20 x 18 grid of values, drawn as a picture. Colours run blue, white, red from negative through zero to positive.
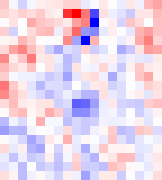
Mirror symmetry: none. Histogram: heavy tails on both sides. Roughest part: top middle. Average level on the scale: 50%. Odd patch: rougher, in the top middle.
